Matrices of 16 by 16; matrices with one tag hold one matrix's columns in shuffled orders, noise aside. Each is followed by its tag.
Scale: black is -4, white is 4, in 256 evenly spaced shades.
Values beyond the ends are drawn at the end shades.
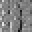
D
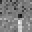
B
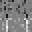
B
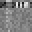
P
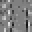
D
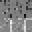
B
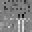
B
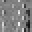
D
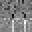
B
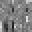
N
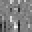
N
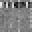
P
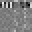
P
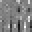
N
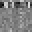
P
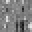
N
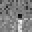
B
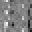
D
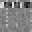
P
